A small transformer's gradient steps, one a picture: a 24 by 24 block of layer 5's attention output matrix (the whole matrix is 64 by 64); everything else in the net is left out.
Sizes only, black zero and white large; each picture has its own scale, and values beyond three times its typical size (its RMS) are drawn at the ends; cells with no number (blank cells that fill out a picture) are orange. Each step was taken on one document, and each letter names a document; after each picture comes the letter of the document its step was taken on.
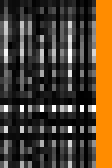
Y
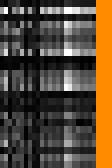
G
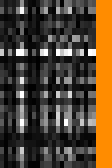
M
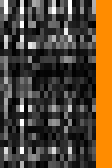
Y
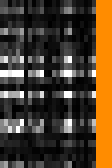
G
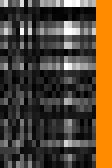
G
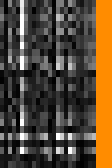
M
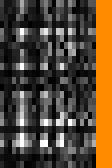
M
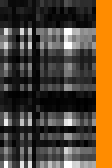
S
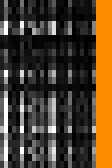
Y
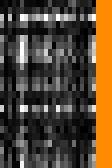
M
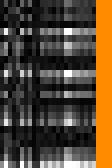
S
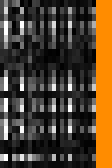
Y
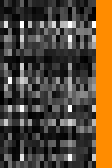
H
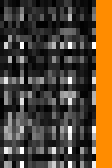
H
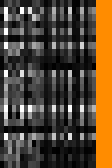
Y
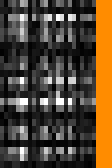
M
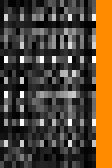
H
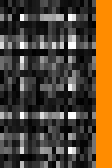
H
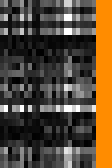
G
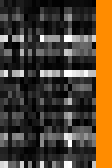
S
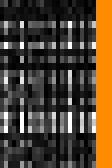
Y
